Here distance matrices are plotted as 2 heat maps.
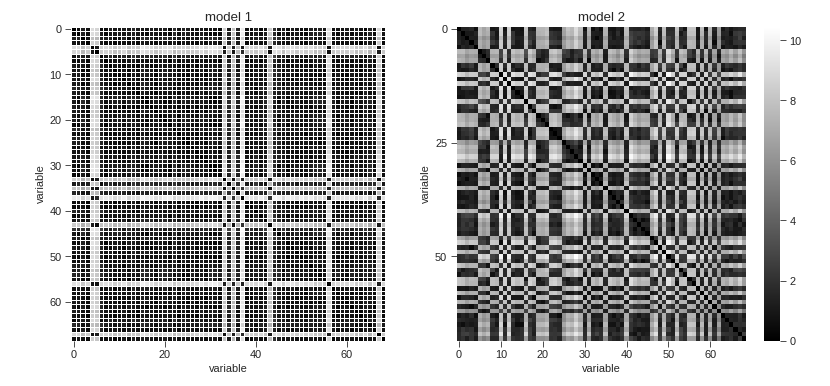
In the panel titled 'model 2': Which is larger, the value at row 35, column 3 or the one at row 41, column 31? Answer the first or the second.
the second
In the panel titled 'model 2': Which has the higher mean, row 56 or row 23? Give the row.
56
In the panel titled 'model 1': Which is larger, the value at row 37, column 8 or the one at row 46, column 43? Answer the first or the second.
the first
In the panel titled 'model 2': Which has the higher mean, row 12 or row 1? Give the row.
12
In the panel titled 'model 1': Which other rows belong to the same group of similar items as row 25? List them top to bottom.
0, 1, 2, 3, 6, 7, 8, 9, 10, 11, 12, 13, 14, 15, 16, 17, 18, 19, 20, 21, 22, 23, 24, 26, 27, 28, 29, 30, 31, 32, 34, 36, 38, 39, 40, 41, 42, 44, 45, 46, 47, 48, 49, 50, 51, 52, 53, 54, 55, 57, 58, 59, 60, 61, 62, 63, 64, 65, 66, 68
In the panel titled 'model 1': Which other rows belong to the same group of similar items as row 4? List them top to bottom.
5, 33, 35, 37, 43, 56, 67
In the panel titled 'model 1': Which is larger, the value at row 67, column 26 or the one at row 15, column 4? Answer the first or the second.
the second
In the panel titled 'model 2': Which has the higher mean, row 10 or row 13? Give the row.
10
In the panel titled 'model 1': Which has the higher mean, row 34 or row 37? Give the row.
37
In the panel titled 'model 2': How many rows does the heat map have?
69
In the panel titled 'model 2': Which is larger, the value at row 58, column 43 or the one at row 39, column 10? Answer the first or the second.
the second
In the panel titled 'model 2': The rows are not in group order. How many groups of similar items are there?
2
